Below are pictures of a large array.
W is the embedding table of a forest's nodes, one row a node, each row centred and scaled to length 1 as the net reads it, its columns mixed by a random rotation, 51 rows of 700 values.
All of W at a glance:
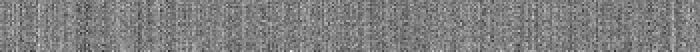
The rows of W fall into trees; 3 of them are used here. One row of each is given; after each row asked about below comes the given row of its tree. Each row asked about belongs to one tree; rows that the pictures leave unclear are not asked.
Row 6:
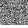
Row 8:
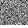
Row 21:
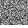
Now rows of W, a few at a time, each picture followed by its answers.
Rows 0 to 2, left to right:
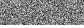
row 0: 8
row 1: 21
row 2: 6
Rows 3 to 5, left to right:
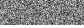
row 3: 21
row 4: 8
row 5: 8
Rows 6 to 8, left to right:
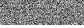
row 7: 6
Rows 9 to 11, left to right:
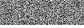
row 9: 8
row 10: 8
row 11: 8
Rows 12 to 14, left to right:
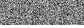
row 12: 6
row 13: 8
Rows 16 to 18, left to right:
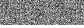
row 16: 6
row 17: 8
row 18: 6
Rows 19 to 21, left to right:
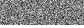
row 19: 8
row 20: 21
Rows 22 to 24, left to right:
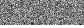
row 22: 8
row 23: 8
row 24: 8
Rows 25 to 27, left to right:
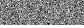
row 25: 8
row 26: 6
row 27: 21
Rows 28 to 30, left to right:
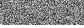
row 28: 6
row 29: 21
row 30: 8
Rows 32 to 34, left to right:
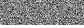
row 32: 6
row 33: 6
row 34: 6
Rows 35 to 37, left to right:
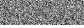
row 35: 8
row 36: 8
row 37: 21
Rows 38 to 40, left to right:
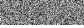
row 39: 8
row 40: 21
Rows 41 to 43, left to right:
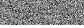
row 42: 6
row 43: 8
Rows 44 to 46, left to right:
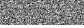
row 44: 6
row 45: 6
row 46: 21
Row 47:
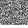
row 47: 6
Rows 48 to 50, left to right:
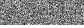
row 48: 8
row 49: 6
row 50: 6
